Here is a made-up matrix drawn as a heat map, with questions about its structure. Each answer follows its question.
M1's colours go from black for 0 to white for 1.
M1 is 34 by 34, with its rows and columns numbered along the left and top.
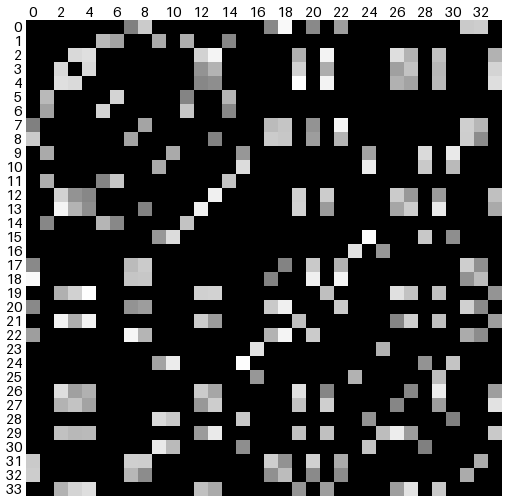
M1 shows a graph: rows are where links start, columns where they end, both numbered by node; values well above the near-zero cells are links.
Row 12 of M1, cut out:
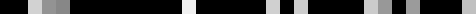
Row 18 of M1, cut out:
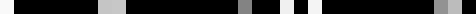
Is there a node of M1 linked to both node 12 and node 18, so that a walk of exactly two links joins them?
no
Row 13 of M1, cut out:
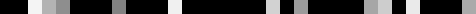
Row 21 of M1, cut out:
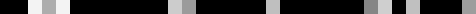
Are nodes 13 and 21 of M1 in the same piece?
yes
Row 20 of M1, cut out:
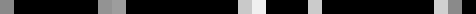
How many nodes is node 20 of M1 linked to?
8
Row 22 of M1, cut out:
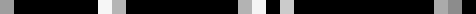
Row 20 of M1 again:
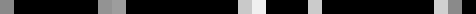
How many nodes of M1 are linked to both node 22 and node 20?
7
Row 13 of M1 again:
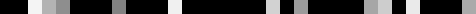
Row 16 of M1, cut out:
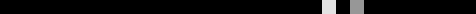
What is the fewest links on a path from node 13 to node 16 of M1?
3
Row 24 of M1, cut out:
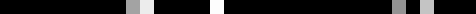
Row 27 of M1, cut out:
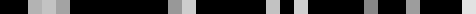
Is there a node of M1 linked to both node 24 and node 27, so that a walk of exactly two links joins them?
no
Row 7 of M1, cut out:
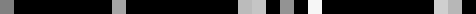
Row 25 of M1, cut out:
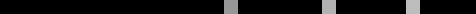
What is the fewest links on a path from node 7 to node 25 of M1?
4
